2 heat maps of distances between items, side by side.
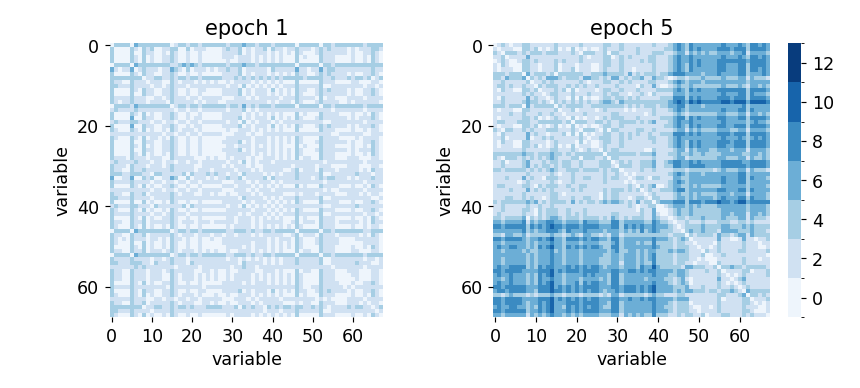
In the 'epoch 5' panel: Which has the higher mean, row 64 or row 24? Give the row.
64
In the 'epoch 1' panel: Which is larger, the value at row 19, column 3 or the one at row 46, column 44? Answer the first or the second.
the second
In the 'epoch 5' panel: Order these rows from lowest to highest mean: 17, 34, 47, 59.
17, 34, 47, 59
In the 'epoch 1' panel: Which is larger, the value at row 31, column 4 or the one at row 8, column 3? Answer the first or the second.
the second
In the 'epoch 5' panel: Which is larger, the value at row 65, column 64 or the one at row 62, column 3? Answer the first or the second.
the second
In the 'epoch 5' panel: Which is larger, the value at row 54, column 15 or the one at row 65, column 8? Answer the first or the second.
the first
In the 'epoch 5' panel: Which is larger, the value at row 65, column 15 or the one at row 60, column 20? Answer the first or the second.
the second
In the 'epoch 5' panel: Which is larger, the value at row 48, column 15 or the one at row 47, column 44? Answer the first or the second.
the first
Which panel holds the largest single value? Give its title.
epoch 5
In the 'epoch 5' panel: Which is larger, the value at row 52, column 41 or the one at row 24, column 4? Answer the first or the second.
the first
